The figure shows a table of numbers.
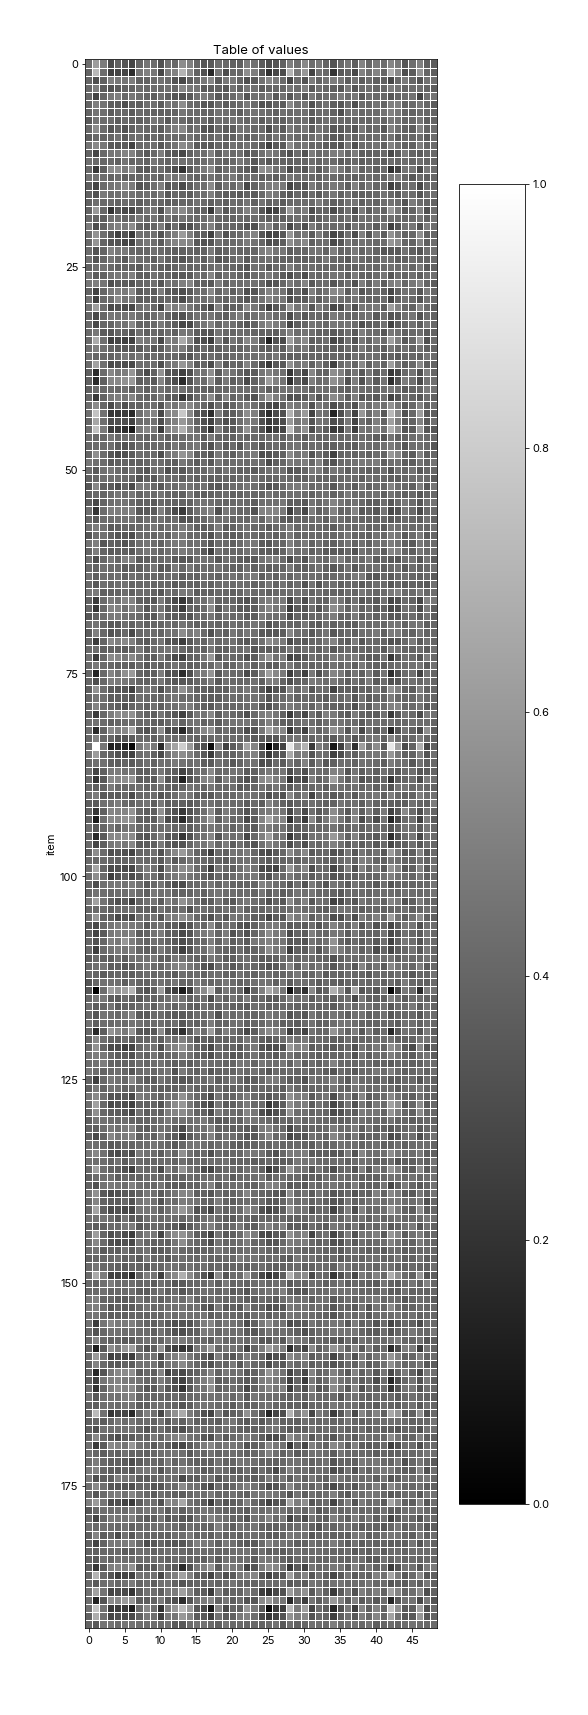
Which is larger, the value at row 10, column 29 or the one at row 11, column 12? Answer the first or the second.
the first
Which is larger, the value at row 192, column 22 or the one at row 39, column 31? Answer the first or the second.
the second
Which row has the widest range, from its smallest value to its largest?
84
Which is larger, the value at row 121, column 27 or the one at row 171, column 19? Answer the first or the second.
the second
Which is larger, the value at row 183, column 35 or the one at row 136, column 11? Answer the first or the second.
the second
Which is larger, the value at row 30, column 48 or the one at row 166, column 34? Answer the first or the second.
the first
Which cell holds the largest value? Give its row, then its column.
84, 1
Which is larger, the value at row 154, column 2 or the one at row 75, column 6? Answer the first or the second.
the second
